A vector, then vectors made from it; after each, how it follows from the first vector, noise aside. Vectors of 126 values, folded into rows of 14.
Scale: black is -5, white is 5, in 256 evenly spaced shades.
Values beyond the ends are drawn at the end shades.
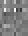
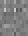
shrunk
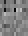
negated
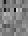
negated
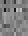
negated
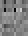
negated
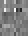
copied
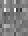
copied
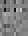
negated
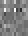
copied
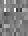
copied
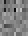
negated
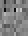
negated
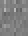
shrunk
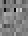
negated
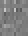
shrunk
